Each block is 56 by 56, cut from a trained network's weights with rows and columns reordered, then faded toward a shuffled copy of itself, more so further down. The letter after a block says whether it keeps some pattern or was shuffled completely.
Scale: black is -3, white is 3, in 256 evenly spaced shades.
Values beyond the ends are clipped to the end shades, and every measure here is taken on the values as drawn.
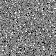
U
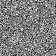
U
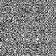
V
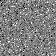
U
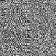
V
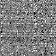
V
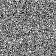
U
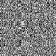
V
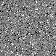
U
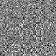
V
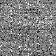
V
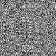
V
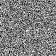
U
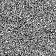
U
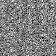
V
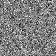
U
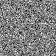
U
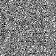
V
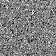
U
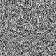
V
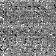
V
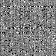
V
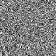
V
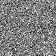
U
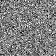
U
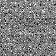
V
